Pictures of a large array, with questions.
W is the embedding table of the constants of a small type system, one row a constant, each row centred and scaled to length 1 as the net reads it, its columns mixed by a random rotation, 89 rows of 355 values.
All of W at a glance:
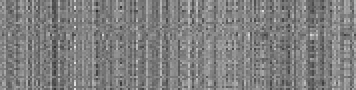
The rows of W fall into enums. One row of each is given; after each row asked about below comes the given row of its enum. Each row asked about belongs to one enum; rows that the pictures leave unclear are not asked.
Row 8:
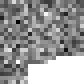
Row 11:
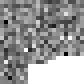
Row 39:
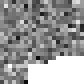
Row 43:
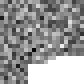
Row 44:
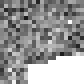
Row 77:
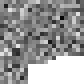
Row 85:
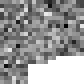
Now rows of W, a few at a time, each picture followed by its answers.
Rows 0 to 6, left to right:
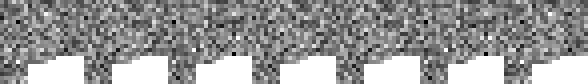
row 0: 8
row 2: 11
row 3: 43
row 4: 43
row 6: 8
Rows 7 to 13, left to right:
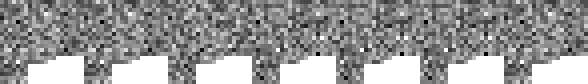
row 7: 8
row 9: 43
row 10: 11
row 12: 11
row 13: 8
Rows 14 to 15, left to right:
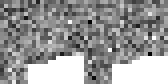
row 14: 44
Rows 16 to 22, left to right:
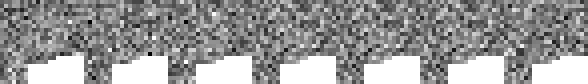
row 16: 44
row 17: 11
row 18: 8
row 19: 43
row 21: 43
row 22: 77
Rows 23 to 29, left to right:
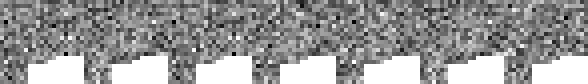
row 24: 44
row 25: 11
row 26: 85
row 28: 44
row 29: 77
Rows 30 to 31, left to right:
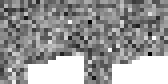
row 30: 44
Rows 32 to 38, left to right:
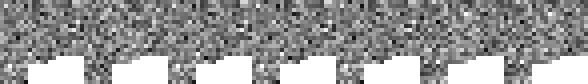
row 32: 39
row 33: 43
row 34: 39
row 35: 39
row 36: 39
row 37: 8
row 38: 8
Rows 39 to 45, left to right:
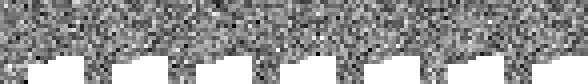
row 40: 43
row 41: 85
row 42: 11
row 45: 43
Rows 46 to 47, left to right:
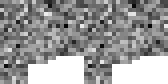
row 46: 85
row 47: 85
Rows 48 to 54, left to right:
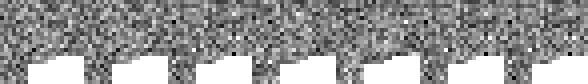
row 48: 43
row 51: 8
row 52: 44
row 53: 11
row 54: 11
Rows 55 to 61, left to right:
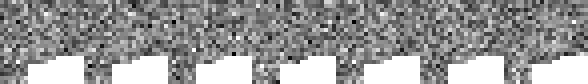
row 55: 8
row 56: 85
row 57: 11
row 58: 39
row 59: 8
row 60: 43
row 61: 44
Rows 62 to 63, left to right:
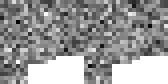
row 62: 8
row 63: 85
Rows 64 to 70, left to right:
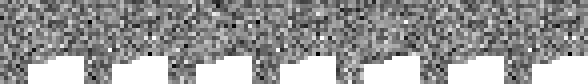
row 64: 43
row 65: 11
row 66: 85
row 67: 11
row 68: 44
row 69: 43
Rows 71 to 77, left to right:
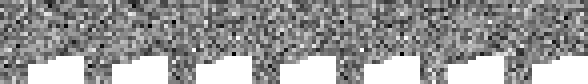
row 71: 85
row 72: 85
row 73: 11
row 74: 43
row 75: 11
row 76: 44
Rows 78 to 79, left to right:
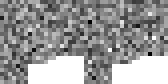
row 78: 43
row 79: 11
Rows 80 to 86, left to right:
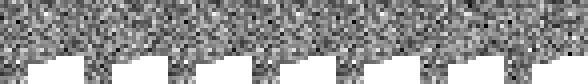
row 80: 8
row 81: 43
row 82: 8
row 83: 8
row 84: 8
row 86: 11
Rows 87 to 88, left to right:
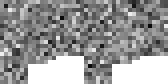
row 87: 77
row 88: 85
